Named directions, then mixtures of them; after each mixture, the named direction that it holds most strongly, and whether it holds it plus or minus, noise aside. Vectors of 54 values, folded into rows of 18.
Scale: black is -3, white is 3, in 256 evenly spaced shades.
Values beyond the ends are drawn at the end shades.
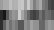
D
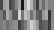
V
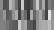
V, minus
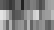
D, minus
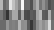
V, minus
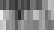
D, minus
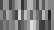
V, plus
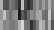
V, minus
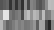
D, minus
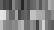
D, minus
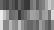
D, minus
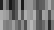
V, plus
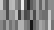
V, minus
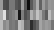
V, minus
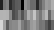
D, minus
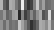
V, minus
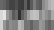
D, minus
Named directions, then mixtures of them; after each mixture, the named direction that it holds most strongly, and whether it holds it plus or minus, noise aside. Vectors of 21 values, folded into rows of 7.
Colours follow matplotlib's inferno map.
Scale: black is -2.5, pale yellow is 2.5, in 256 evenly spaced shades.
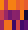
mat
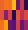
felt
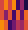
felt, plus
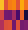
mat, plus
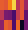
mat, plus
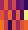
mat, minus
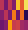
felt, minus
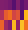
mat, minus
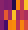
felt, minus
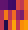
felt, minus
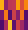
mat, plus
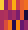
mat, plus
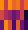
mat, plus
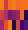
mat, plus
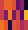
felt, plus
